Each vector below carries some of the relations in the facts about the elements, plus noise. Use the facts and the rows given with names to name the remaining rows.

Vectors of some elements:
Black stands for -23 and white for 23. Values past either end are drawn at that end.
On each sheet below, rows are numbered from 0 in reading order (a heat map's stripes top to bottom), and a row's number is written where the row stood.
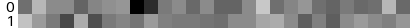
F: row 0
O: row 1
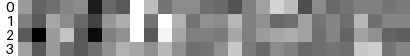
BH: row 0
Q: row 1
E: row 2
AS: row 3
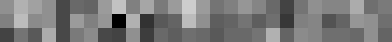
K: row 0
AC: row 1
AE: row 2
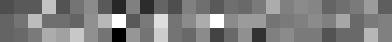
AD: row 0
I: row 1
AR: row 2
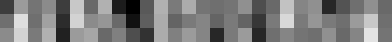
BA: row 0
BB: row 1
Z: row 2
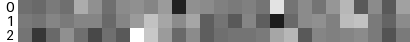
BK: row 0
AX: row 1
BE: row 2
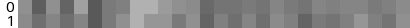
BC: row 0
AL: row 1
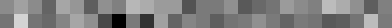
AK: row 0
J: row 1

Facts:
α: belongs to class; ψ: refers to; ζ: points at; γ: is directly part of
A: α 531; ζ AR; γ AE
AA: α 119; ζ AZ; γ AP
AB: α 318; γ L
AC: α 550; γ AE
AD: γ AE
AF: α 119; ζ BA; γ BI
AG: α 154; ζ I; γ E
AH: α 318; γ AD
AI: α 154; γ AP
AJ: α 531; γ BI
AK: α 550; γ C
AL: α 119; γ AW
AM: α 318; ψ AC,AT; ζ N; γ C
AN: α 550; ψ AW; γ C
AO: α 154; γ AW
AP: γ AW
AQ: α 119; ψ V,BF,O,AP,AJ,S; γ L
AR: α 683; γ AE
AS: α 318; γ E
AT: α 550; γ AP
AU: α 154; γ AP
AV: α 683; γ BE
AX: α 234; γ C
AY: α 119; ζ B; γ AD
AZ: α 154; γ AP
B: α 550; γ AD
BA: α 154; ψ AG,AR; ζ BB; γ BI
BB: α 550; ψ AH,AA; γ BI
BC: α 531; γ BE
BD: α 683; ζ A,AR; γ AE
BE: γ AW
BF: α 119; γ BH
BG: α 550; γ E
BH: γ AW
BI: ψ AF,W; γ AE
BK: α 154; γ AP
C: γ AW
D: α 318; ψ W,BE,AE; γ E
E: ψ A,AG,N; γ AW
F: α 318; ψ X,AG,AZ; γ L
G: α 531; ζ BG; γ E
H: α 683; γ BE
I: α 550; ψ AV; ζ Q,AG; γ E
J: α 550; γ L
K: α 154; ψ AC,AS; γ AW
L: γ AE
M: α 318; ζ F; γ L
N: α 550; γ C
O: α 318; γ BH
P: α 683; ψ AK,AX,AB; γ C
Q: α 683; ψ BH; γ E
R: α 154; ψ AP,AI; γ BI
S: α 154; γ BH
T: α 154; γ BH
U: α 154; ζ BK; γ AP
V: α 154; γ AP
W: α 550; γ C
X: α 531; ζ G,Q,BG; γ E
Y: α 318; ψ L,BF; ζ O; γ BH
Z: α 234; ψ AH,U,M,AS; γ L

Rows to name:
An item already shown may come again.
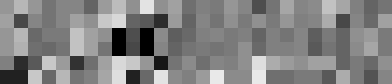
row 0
AN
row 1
AA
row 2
M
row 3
M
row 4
AP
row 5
AG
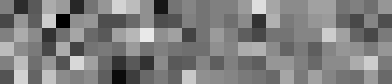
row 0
AP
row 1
BI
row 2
W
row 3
O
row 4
AH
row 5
R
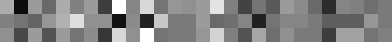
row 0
G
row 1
BD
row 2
BG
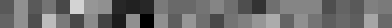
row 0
AF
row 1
L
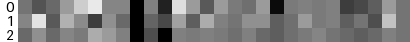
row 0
A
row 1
AQ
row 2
AY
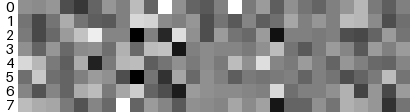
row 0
D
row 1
C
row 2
A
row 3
AT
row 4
Y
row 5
J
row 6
U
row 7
AM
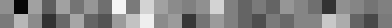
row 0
X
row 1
W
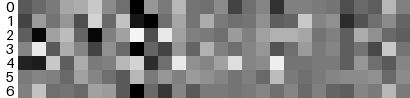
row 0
AR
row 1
BA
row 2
E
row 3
AQ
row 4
AG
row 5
AO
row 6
AB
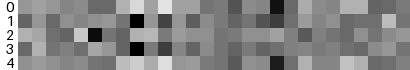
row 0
P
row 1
AJ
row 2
BF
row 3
B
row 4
P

